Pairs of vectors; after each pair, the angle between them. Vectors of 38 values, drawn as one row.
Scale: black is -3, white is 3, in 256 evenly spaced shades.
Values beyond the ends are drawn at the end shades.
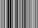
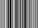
nearly parallel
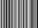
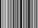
partly opposed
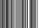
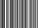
partly aligned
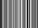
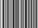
partly opposed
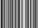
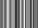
partly aligned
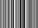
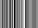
nearly opposite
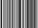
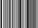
nearly parallel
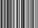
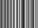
nearly parallel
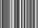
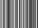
orthogonal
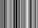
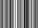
partly opposed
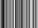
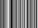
orthogonal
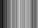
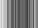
nearly opposite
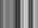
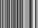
partly aligned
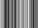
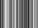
nearly opposite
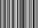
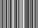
nearly opposite
